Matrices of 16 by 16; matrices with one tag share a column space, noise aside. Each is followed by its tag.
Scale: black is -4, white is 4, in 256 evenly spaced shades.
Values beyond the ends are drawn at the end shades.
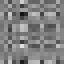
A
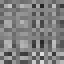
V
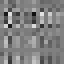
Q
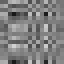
A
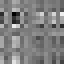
Q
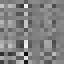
V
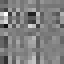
Q
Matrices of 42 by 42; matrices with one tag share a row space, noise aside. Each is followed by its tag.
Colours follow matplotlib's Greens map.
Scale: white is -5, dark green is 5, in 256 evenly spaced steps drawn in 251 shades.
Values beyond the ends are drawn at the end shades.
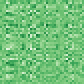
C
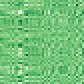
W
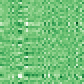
W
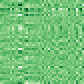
W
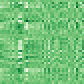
W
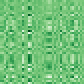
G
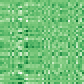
W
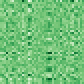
G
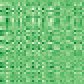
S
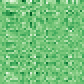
C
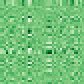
G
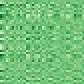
S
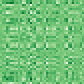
C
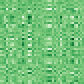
G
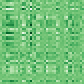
C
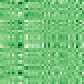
W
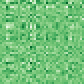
C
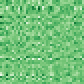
S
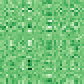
G
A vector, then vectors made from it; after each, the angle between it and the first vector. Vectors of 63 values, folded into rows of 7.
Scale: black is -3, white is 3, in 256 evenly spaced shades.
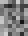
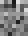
partly aligned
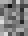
nearly parallel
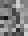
orthogonal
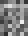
nearly opposite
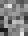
partly opposed
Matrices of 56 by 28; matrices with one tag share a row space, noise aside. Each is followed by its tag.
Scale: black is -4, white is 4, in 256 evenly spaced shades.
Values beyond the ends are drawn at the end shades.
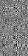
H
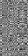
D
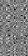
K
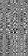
K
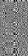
H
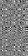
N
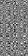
K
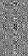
H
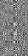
H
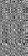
N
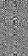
H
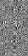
H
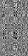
H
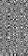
K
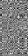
D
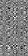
K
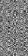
K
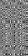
N
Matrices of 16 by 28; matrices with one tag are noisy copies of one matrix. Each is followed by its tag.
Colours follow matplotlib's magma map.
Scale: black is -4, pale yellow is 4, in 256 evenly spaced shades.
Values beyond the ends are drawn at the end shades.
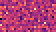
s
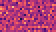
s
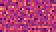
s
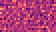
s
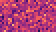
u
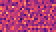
s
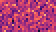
u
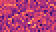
u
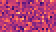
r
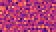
s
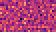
s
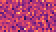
r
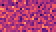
s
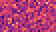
u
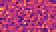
s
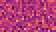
r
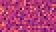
s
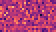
s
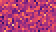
u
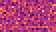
s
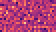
s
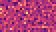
s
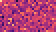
u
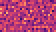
s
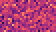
u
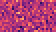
r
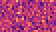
r
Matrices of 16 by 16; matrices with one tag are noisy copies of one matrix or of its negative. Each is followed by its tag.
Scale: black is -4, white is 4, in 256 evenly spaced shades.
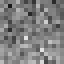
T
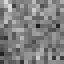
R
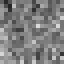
R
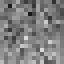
T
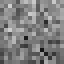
T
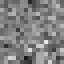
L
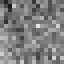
R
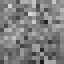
T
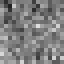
R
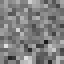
L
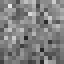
T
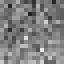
T
